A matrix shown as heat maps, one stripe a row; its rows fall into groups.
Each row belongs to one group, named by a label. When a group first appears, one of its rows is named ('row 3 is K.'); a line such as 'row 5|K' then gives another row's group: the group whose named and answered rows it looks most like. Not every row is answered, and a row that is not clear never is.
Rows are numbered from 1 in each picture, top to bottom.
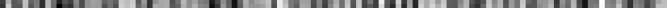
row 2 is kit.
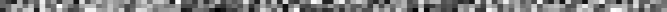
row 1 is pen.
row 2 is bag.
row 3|bag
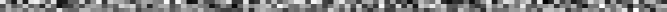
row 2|kit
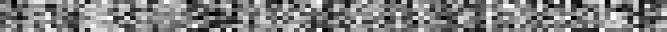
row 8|pen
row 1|pen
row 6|kit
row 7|bag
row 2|pen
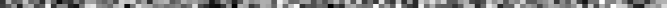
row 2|bag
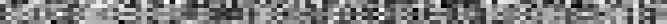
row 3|kit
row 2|pen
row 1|pen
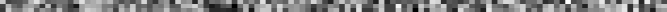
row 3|kit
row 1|pen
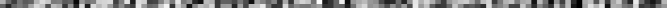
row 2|pen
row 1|pen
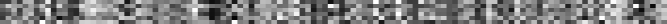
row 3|bag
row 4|bag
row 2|kit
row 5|kit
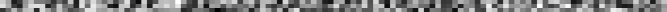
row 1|pen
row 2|pen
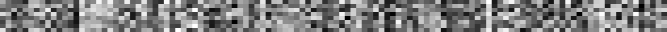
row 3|bag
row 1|pen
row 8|pen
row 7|kit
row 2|pen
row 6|kit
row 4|pen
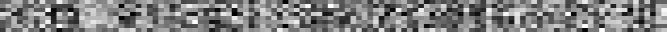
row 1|bag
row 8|kit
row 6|bag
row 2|kit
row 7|bag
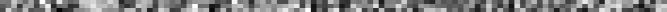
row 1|bag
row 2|bag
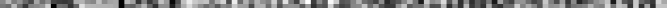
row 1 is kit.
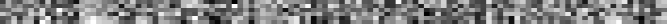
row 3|bag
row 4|pen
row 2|kit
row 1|kit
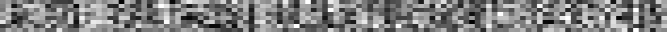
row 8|kit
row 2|pen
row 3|kit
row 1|kit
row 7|bag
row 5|pen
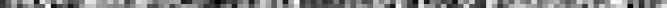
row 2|bag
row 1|bag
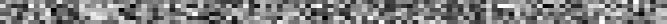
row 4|bag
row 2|pen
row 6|kit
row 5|pen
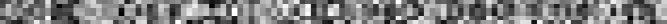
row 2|kit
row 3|kit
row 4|kit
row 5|bag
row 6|pen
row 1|bag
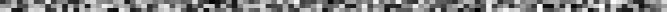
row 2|pen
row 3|pen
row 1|bag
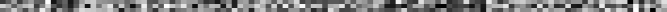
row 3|bag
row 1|bag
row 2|pen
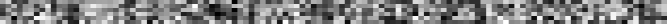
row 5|pen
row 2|bag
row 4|bag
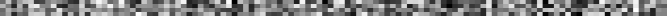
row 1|pen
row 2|pen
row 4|pen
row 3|kit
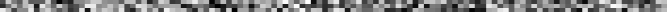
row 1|kit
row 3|pen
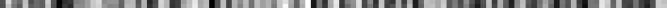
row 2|kit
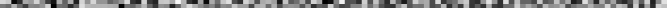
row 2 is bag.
